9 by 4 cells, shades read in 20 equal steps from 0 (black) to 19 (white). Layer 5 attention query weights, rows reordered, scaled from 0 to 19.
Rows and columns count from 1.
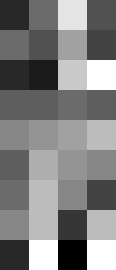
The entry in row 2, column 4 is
5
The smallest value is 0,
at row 9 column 3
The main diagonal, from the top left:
3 6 15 7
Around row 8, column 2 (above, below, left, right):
14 19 10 4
